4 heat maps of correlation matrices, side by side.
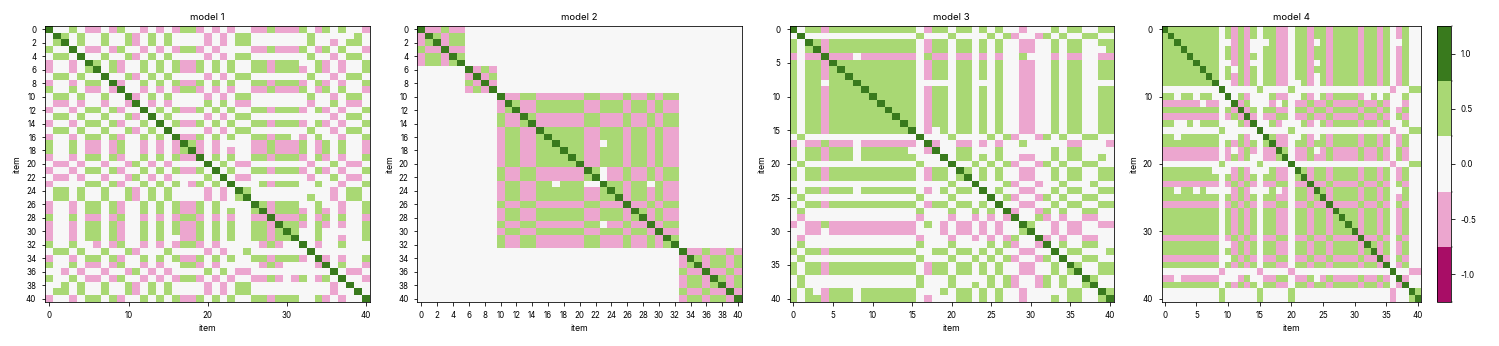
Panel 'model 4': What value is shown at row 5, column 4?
0.5
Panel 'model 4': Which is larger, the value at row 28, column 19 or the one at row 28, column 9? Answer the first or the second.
the second
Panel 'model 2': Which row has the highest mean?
23
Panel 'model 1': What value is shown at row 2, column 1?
0.5
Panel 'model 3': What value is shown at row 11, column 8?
0.5
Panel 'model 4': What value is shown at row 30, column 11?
-0.5
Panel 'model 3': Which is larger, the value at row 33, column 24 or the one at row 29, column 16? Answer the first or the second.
the first
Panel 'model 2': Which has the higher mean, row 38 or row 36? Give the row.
38
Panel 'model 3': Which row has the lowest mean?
4
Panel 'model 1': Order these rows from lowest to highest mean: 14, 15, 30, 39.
39, 14, 15, 30
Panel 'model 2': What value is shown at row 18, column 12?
0.5
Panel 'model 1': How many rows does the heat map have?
41
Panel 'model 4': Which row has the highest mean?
6
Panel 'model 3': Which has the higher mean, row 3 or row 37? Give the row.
3
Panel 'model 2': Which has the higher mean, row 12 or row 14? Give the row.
12
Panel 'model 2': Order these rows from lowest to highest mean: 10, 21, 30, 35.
10, 21, 35, 30
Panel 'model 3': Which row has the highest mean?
0
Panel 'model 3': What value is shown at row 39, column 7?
0.5
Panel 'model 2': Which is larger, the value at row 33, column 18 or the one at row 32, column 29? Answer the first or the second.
the second
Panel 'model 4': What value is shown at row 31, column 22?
-0.5
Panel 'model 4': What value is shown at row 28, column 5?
0.5
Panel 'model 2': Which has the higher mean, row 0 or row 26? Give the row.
0
